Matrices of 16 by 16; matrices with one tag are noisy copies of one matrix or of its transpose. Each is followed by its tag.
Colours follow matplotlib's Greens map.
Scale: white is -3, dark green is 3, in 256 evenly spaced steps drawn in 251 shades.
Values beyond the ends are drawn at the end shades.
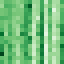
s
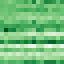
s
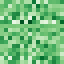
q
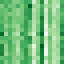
s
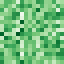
q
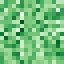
q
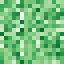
q
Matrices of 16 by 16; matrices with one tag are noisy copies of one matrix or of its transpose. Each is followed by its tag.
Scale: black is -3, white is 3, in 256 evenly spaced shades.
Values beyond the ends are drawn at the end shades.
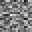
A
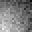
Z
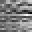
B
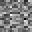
A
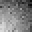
Z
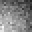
Z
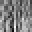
B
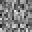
A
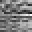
B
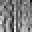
B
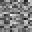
A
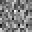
A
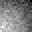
Z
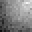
Z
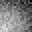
Z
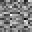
A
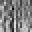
B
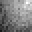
Z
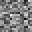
A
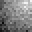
Z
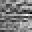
B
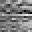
B
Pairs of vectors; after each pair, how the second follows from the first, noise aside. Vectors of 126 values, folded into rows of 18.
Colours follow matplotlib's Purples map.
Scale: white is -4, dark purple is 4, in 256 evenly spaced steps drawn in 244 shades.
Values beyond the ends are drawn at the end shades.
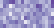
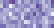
copied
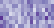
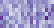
copied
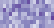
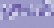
partly zeroed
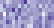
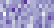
copied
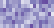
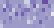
partly zeroed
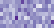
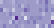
partly zeroed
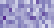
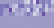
partly zeroed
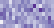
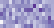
copied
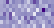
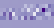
partly zeroed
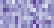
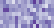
copied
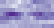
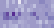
partly zeroed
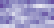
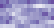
copied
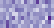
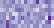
copied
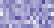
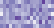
copied
